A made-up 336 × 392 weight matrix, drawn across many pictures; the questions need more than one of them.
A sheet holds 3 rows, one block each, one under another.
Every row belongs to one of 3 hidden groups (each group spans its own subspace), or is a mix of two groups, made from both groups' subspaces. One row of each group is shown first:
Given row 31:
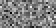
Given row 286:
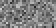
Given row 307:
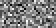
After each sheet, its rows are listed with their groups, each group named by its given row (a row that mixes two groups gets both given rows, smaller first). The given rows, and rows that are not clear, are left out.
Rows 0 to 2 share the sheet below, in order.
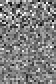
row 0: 31 and 286
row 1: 286 and 307
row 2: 307
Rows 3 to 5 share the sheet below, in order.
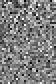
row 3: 31
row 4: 286
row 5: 31
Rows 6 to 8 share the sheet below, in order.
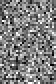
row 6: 286
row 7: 286
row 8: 31 and 307
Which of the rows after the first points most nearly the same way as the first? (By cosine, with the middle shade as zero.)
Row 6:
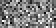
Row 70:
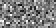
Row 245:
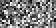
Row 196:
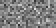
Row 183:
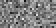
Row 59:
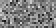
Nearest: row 245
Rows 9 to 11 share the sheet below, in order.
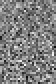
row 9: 31 and 286
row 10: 286
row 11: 307
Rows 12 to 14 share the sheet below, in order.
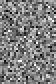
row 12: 31
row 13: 31
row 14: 307
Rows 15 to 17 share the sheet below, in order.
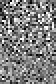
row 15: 286
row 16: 31
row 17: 286
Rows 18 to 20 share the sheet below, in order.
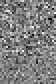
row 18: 31
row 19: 307
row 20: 31
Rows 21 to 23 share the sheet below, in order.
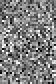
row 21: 286
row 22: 286
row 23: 286
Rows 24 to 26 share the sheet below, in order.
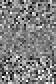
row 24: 31
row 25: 286
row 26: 286
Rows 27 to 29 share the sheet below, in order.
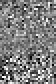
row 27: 31 and 307
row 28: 31
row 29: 286
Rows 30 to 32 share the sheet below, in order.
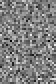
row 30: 31 and 307
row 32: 31
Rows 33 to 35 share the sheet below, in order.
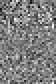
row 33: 286
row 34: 31
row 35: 31 and 286
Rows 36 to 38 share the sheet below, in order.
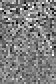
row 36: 307
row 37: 286
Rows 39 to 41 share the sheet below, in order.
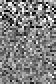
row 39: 31
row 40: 31
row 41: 31
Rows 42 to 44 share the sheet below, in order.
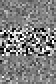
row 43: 307
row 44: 286 and 307
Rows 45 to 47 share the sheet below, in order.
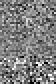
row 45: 307
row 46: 307
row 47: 31
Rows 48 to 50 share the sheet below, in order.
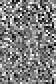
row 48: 286
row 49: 31
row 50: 286
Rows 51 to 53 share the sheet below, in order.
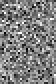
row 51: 286 and 307
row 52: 307
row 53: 286
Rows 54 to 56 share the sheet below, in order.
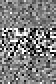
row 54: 31
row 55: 31
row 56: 31
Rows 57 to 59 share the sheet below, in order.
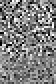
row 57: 286
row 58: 286 and 307
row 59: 286
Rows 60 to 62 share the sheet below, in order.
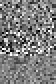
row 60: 286
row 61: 286
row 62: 31
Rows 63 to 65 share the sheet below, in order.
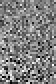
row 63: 31 and 307
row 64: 286
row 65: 286
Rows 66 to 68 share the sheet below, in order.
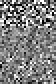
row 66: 307
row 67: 31
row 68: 31 and 286
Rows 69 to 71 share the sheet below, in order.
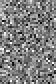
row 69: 286
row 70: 307
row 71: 31
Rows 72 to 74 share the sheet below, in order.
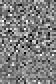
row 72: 307
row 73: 31
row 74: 31 and 307
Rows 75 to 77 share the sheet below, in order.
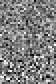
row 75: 307
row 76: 31
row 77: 307
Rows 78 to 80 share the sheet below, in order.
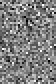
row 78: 307
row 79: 286
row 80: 31
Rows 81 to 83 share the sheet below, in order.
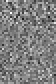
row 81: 31
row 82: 31 and 286
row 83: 286
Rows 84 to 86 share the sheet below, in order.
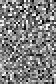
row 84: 31 and 307
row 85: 31
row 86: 286
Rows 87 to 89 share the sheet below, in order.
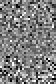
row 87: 286
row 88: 31
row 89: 31
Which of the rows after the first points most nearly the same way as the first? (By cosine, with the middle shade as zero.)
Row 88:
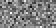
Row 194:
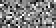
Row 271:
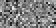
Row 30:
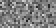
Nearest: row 30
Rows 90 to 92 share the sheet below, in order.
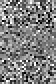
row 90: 286
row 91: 286
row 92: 286 and 307
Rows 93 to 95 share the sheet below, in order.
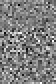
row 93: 31 and 307
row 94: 307
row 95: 31
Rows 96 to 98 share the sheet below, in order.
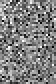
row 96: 286
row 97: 307
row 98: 286
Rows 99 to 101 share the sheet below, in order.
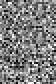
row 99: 31
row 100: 31
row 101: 31 and 307
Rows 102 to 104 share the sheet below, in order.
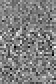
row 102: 286
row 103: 286
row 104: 31
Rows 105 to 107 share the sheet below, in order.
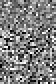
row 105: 31
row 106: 286 and 307
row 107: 31 and 286
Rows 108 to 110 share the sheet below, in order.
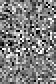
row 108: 31
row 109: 286 and 307
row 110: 31
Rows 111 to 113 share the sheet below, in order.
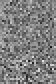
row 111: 286
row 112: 286
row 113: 307
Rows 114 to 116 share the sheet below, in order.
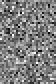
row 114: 31 and 307
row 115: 31
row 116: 31
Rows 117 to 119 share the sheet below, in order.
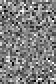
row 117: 31 and 307
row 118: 286
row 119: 31
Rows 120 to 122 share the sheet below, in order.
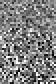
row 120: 307
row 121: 286
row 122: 31
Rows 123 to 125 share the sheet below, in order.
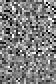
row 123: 31
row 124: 31
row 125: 31 and 307
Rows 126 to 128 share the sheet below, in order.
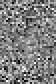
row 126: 307
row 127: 31 and 307
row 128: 286 and 307
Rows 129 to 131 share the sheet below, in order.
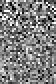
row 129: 31
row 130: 307
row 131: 286
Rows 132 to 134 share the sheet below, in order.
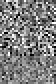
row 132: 31
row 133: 31 and 286
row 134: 286
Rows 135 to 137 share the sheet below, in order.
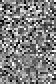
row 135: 307
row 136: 31
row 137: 31
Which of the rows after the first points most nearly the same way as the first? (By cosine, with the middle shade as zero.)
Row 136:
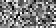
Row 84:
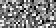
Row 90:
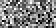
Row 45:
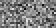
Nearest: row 84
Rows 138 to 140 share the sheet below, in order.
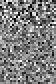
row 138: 31
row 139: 286
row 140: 307
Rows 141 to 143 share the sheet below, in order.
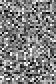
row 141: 31 and 307
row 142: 31 and 286
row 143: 307
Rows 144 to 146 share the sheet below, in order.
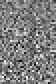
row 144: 31
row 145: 31
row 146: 307
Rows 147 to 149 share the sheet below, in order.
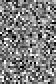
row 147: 31
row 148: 31 and 286
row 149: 307
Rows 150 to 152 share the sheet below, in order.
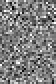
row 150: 31
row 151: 31 and 286
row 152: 286
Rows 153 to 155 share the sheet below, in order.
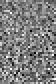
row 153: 31
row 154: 31 and 286
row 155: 31
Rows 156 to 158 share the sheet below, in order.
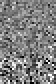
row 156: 31 and 307
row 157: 31
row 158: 31
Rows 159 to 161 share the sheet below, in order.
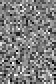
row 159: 307
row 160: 31 and 286
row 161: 31 and 286
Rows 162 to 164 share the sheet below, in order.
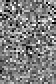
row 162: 31
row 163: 307
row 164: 286
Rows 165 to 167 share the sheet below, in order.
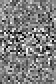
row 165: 286
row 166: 307
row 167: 307
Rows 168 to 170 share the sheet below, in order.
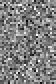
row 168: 307
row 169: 31
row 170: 31
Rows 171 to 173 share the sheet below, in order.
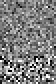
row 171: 31 and 307
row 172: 286
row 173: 307
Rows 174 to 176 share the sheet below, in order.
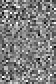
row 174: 31 and 286
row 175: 286
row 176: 286
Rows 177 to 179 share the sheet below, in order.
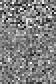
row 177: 307
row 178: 31
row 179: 31
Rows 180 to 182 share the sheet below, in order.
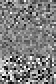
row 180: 31
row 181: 31
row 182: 286
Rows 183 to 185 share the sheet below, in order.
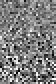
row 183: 31
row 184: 286
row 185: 31
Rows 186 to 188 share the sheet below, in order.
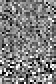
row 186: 31
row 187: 286
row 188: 286 and 307
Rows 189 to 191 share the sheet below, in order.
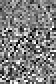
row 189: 286
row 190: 31
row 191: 286
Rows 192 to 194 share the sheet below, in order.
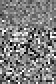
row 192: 286
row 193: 31 and 307
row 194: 286 and 307
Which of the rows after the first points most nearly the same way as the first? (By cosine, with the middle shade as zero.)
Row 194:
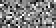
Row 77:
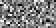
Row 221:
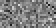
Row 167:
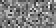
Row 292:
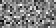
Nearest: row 167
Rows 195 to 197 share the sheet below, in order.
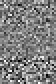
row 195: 307
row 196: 307
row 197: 307
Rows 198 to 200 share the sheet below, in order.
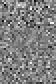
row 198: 31 and 307
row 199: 31
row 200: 31
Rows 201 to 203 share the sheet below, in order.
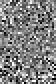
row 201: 286
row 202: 307
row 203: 31
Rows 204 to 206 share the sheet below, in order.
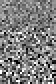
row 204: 286
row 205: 307
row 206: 286
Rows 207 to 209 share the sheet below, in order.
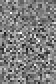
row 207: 31
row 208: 307
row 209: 307
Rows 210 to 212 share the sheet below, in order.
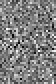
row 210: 286
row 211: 31
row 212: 286
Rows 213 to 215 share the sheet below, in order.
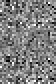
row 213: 31
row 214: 31 and 307
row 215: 31
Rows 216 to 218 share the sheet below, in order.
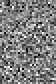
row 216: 31
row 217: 307
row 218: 31 and 307
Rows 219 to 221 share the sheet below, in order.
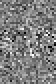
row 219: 307
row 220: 31
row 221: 31
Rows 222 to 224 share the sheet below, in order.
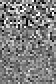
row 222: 307
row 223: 286 and 307
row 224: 286 and 307
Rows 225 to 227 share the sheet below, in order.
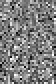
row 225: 31 and 286
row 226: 286
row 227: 286
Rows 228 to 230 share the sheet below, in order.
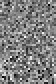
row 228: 31
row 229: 307
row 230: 286
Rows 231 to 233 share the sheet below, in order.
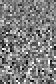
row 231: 307
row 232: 286
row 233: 31 and 307
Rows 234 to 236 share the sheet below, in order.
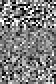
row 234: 31 and 307
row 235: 286
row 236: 286
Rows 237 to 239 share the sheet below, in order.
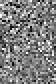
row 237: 286
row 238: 286
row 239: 31
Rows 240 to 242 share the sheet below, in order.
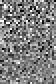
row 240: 307
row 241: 286
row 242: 286
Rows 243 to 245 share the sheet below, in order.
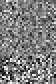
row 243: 31
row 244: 31
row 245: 286
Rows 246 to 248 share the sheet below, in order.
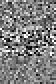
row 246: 31 and 307
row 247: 307
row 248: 31
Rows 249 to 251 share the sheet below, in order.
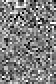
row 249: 31
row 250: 286 and 307
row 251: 286
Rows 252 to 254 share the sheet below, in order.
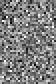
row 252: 286
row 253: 307
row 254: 307
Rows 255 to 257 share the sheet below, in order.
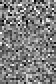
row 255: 307
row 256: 286 and 307
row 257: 307
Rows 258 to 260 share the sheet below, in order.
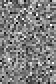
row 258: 31
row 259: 307
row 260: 31 and 286
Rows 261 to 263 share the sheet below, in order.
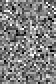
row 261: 31
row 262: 31
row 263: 307
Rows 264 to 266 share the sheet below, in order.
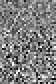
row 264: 31
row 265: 286
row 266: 31
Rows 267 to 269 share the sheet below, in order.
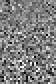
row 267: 31
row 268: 307
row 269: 307
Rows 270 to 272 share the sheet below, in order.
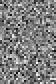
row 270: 307
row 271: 31
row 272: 31
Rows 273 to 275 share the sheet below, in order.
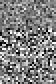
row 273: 307
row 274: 31 and 286
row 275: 307
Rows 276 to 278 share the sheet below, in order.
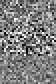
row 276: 286 and 307
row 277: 307
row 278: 307
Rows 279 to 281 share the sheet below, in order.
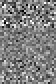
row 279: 286 and 307
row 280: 307
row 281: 307
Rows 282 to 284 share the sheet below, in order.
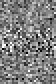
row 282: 31 and 307
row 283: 286
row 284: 307
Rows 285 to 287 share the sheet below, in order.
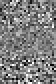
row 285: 286
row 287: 307
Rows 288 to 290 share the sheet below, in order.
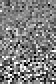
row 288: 31
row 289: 31
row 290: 31 and 307
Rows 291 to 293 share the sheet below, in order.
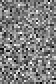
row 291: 286 and 307
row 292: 307
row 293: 31
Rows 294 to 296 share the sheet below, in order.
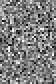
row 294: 286
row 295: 286 and 307
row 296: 286
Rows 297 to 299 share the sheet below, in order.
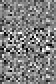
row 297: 307
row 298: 307
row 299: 307
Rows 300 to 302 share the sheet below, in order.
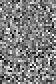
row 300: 286
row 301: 31
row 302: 307
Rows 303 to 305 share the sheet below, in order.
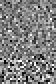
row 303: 286
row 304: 31
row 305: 307
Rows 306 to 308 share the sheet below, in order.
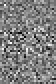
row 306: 307
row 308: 31
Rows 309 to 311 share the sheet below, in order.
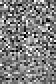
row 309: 307
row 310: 286 and 307
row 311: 307
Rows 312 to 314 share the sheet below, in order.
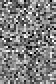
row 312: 31
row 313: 307
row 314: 31
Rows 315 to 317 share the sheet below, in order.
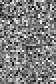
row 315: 286 and 307
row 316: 307
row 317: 31
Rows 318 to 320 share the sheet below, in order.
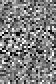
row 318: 31 and 307
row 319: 286
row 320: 31
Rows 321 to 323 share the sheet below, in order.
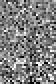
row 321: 31 and 307
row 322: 31
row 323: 31
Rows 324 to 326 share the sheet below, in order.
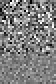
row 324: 286
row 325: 307
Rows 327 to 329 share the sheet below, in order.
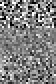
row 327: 31 and 286
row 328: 31 and 307
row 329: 286
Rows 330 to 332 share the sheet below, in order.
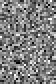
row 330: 31
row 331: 286 and 307
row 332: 31 and 286
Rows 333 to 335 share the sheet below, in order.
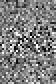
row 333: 31
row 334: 31 and 286
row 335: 31 and 286
